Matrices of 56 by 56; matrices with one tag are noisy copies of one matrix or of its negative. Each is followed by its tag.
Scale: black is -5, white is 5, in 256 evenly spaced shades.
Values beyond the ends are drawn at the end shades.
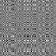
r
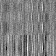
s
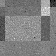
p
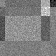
p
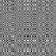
r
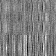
s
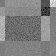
p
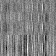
s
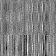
s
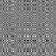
r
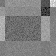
p
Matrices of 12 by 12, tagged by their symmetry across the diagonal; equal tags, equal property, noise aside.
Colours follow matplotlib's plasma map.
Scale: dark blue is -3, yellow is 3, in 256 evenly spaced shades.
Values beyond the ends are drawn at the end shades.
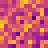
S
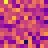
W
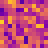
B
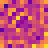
S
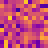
B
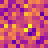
S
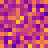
S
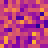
W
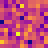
W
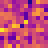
B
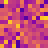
B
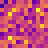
S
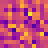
B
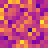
S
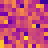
B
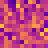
W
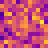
W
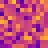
B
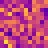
W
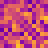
S
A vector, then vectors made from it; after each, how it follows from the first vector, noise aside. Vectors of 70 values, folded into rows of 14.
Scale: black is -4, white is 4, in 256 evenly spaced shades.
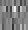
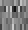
negated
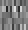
copied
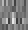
reversed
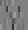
partly zeroed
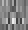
reversed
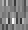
reversed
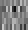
negated
